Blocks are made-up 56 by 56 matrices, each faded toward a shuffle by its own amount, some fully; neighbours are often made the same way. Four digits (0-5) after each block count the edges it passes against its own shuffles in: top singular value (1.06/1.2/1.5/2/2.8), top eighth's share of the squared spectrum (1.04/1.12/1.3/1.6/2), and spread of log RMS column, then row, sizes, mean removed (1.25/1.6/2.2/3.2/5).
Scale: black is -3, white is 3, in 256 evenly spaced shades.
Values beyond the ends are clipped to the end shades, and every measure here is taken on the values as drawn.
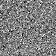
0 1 0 0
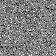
0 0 0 0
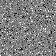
0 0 0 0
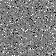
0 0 0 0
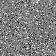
0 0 0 0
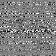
2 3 0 4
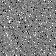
0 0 0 0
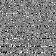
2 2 0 3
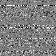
2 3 0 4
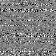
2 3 0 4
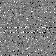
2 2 0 1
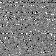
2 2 0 2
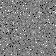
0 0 0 0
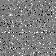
2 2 0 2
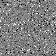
0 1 0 1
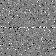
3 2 0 1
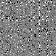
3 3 2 1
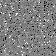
2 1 1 0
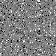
2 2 2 0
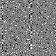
3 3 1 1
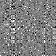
4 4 2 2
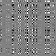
5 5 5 3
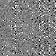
4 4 3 1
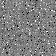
1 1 0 0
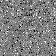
2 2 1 0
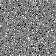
2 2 1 0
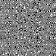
3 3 2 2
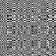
5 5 4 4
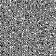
3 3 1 1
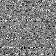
1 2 0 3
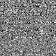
1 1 0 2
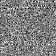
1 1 0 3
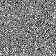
2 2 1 0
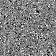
1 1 0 0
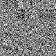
3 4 2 1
